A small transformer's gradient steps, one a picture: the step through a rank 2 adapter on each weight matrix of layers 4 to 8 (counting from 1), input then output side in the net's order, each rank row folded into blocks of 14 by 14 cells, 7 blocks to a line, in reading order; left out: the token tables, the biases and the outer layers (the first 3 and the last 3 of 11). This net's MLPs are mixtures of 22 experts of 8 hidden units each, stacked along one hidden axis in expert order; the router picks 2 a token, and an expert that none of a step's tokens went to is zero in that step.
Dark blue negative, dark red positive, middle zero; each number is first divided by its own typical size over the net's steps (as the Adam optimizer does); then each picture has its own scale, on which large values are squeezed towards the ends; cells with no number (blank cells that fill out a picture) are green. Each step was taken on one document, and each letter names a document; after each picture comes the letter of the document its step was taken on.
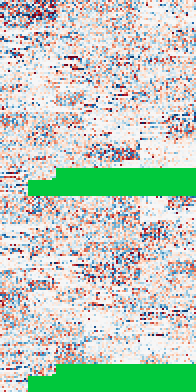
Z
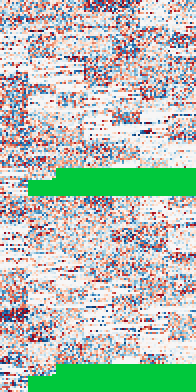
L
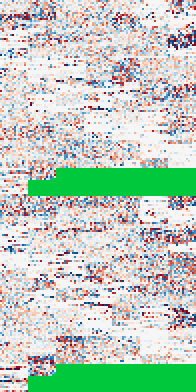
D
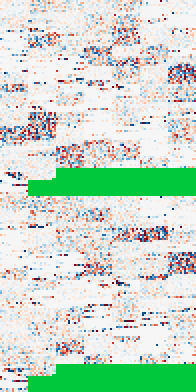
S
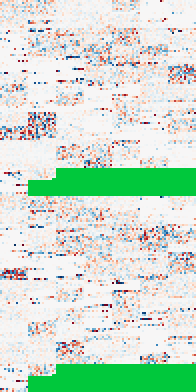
S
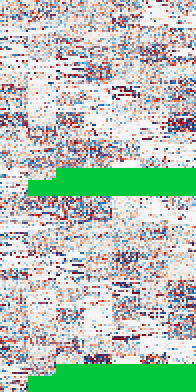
Z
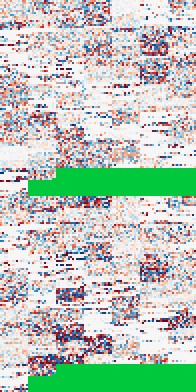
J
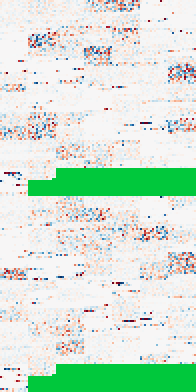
S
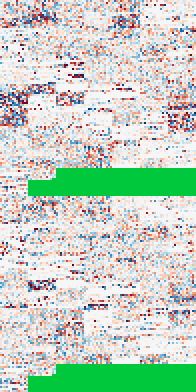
Z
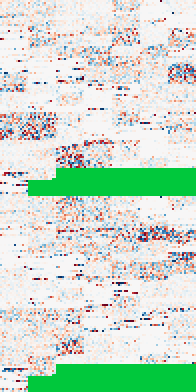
S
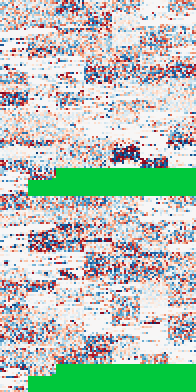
J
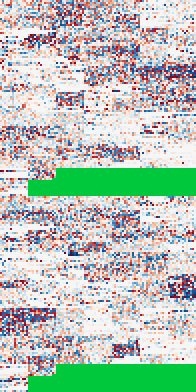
L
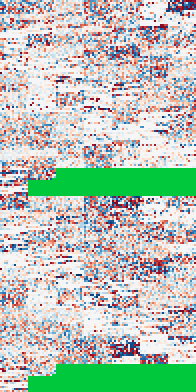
J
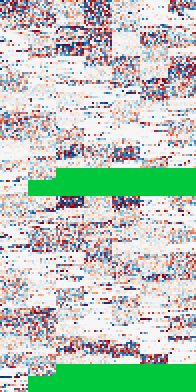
J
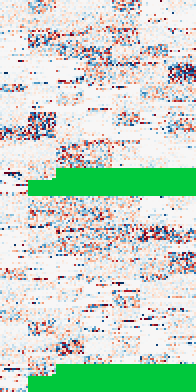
S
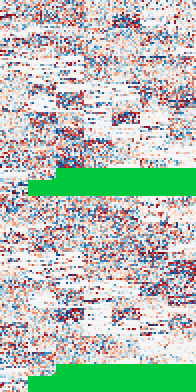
L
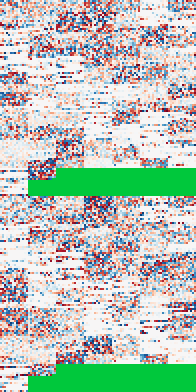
J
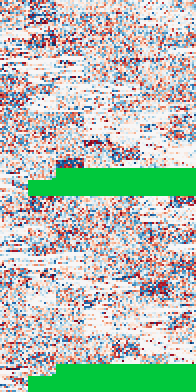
L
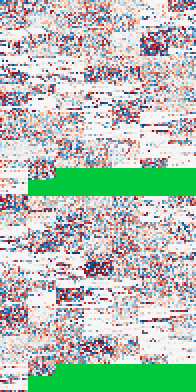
J
